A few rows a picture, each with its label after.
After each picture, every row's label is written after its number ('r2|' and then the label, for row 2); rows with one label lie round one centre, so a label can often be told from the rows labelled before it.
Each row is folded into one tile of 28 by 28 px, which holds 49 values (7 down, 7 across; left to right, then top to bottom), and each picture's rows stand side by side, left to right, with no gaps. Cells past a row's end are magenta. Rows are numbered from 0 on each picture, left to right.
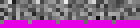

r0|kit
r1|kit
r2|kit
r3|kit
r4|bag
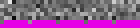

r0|kit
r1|bag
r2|bag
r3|bag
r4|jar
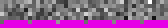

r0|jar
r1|jar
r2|bag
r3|bag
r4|kit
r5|kit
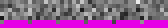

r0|bag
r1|jar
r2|jar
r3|bag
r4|jar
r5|bag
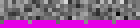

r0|jar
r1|bag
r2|kit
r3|jar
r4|kit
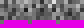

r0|jar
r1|jar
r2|jar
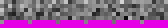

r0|jar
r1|jar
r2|kit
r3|jar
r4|kit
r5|jar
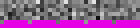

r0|jar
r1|kit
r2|kit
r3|kit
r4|bag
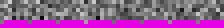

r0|kit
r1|kit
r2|bag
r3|kit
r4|jar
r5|bag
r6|jar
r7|bag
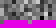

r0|jar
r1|kit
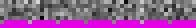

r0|jar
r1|kit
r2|bag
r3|jar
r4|kit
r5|jar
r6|jar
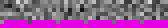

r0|bag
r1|bag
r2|jar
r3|kit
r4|kit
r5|kit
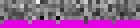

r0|jar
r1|kit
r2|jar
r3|jar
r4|jar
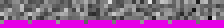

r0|bag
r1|bag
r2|bag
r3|jar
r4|bag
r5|kit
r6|jar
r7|kit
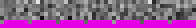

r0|jar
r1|kit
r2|kit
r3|jar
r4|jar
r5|kit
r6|jar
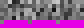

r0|kit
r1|jar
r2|jar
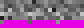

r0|bag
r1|bag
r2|bag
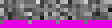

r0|jar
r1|kit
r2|kit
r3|jar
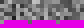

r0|kit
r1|kit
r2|bag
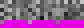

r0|kit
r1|kit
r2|jar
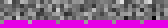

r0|kit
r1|jar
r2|jar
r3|bag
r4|kit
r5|kit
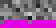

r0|bag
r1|bag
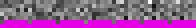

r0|bag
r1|jar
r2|bag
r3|jar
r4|kit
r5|kit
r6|kit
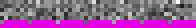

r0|bag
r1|jar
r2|jar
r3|kit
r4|kit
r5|jar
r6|kit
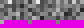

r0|kit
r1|kit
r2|jar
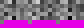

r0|kit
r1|kit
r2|kit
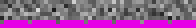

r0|bag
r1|bag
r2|bag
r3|bag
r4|jar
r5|jar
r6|bag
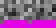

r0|jar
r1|jar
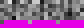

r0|kit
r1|kit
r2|jar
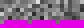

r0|bag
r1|kit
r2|jar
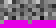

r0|kit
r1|kit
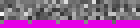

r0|bag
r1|jar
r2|kit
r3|kit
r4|bag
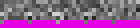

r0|bag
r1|bag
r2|bag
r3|bag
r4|jar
